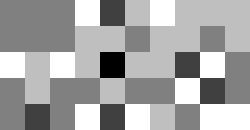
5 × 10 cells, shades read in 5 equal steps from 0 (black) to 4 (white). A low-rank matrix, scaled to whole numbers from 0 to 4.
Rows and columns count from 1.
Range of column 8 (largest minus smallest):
3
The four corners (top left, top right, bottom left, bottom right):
2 3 2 4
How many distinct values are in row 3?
5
